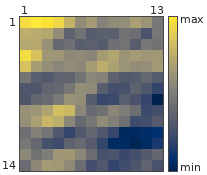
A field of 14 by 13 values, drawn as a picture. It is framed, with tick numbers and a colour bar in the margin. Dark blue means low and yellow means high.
Neither half mirrors the other. The field climbs toward the top left. The top left is the ninth with the highest average. Stripes running across repeat 3 times from top to bottom.
